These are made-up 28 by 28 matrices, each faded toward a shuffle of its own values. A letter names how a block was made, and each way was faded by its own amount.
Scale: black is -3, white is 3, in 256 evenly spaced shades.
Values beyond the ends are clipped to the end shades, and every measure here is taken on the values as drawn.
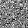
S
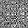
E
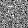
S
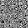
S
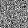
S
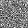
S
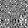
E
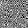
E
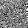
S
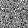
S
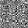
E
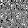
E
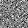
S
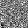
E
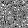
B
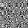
E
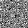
S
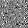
B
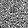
S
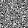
S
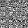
E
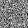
S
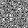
S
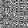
E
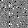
B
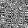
E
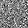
S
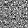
S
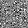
S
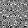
E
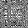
E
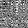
E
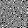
B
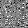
B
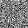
S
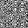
E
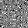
B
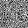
S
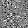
B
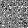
S
